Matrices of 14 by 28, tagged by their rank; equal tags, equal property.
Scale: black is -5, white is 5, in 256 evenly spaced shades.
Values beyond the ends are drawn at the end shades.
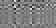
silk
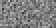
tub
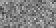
tub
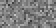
tub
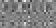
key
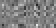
silk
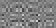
silk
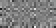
key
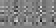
silk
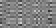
silk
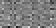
key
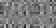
key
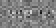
key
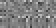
key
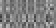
silk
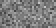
tub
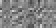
key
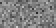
tub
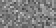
tub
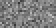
tub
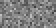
tub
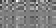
silk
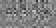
key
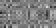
key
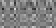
silk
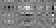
silk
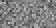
tub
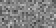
tub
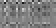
silk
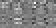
key
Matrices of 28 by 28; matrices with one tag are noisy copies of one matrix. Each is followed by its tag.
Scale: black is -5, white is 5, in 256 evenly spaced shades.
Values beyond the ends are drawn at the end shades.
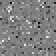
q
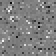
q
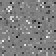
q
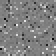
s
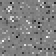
q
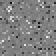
q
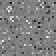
q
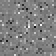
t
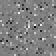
t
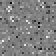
q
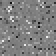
q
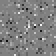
t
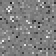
q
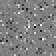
t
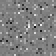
t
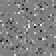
t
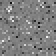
q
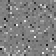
s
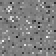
q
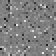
s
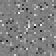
t
